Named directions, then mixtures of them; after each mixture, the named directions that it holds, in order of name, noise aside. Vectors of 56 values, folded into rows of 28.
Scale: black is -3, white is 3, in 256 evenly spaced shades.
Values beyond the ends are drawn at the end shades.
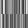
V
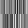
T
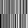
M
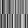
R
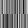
M, T, V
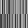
M, R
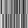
R, T, V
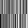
M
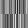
T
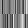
R, T, V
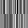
T, V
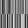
R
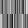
R, T, V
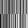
M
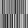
R, T, V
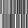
M, R, T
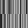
M, R, V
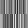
T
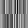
T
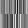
T
